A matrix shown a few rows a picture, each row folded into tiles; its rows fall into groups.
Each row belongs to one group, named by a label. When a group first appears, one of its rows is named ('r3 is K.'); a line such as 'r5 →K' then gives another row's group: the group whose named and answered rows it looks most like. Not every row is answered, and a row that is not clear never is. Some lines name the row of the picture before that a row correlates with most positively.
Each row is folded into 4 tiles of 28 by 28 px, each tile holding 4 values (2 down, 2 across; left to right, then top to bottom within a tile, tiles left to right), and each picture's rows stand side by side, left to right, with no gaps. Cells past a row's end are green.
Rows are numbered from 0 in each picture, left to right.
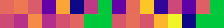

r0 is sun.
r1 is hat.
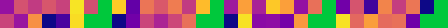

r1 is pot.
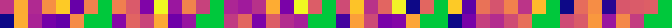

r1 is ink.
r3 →sun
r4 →pot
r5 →hat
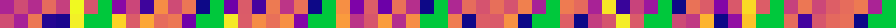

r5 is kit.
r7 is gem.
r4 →gem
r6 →hat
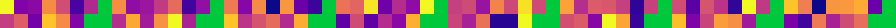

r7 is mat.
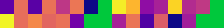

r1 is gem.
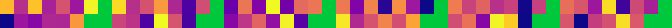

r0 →pot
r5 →kit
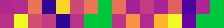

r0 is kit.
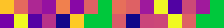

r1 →kit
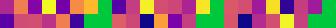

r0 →ink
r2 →kit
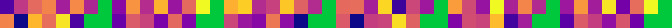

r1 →ink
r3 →kit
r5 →ink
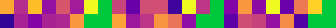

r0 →pot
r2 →ink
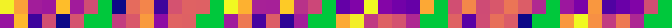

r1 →hat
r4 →gem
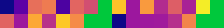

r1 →pot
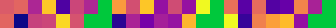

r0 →kit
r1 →pot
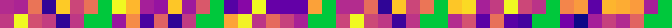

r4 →gem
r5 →mat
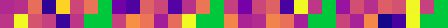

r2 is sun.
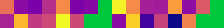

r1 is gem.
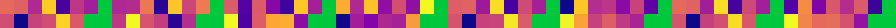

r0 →kit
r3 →pot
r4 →kit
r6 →kit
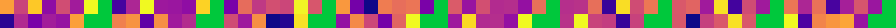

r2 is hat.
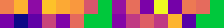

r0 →mat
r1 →ink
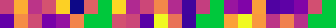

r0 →sun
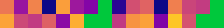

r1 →hat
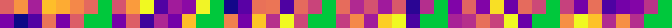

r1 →pot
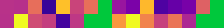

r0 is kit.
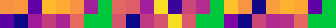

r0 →mat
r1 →kit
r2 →mat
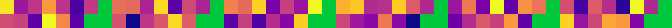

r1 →kit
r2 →pot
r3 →gem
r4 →ink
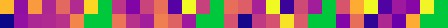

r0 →pot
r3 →pot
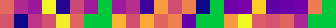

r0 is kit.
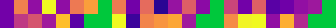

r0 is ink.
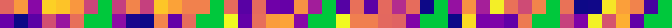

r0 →mat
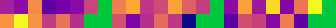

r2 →ink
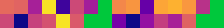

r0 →kit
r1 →mat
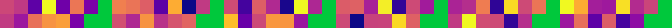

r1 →sun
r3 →kit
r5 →gem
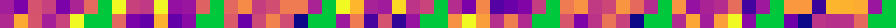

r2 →gem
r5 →gem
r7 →mat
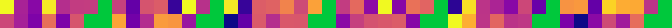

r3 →ink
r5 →mat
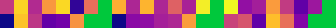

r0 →sun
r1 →pot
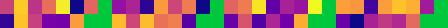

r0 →sun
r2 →pot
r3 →mat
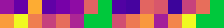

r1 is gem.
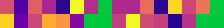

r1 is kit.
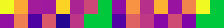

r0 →gem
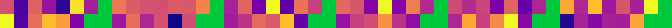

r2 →ink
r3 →ink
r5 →pot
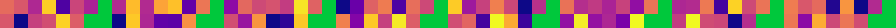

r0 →kit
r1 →sun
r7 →sun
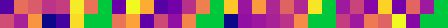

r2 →pot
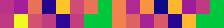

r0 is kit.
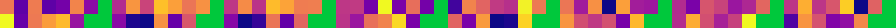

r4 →hat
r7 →sun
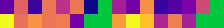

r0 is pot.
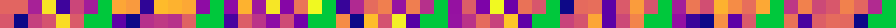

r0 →kit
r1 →mat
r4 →ink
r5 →hat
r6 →mat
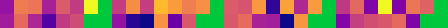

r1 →mat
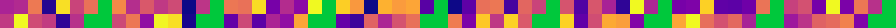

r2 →pot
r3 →mat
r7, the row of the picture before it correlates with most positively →3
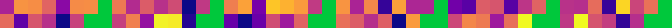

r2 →mat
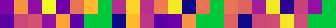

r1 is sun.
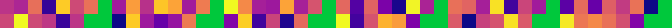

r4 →kit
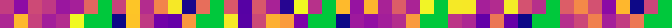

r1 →sun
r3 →pot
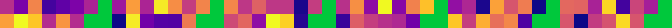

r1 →sun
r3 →ink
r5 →kit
